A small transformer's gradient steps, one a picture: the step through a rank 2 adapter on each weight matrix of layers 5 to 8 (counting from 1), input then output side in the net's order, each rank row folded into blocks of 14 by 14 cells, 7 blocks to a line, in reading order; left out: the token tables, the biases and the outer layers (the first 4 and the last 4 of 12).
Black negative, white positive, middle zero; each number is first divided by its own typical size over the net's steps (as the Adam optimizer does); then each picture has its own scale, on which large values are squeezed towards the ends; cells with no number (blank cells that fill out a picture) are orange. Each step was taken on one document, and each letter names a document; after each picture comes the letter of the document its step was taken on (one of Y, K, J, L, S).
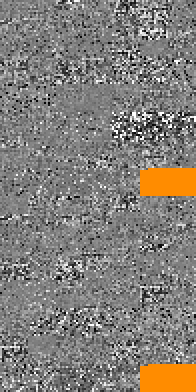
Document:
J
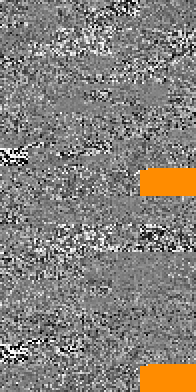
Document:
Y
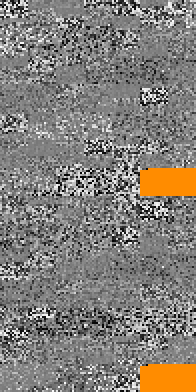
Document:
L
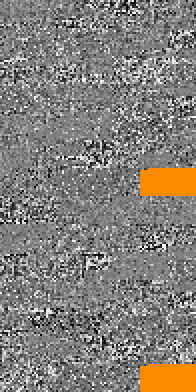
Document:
J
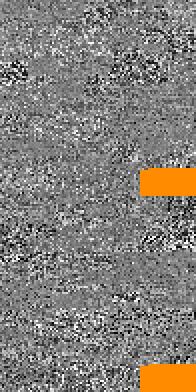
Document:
Y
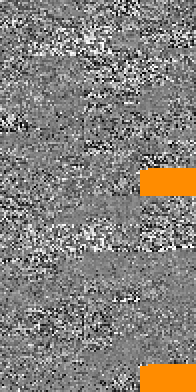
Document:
Y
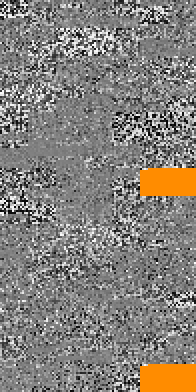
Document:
L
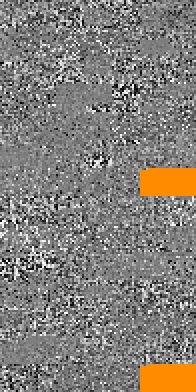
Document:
J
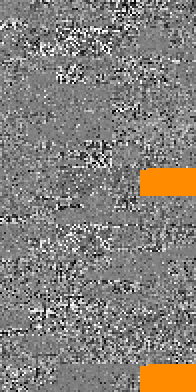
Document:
J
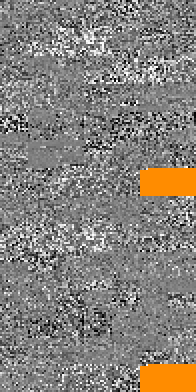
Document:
Y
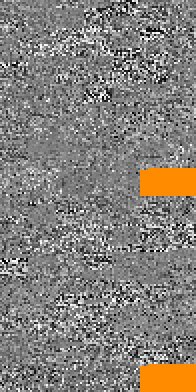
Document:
Y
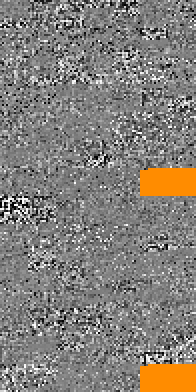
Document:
J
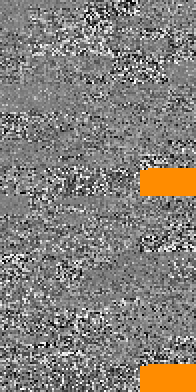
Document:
Y
